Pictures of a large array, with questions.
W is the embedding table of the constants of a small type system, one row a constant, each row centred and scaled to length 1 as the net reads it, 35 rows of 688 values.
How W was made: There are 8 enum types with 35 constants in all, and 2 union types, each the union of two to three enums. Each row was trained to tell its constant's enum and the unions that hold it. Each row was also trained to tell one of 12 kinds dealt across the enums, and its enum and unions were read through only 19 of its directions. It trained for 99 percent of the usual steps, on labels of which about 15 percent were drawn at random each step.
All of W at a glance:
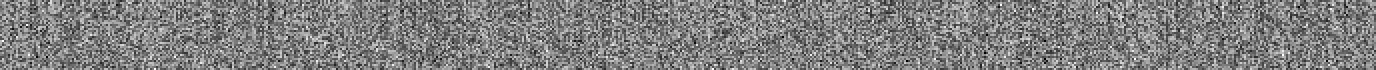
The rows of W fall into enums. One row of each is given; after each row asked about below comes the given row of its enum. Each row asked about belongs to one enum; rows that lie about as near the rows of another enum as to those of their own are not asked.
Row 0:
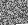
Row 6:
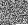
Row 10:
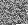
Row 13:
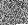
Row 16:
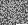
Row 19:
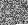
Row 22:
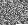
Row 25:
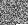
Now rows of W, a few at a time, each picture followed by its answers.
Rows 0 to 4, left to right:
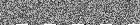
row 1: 6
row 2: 6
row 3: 16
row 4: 13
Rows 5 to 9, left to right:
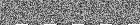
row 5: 19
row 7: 10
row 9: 13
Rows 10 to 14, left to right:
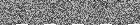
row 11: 16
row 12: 22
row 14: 16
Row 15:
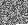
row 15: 0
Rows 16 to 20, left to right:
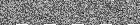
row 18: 19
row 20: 22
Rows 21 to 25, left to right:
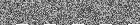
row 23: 0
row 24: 22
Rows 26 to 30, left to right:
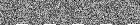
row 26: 25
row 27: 0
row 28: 25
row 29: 16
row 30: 22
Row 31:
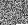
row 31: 19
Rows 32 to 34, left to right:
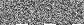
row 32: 0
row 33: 13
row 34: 10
